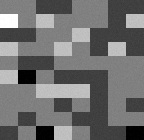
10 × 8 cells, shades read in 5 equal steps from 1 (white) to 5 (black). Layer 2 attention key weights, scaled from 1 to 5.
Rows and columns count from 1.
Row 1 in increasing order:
3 3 3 3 4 4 4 4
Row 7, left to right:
3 3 2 2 2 4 3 3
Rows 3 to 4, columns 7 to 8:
4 4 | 2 4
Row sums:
28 21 28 23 26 28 22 27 27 30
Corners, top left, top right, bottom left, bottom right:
3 4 4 5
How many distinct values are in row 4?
3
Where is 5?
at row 6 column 2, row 10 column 3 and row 10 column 8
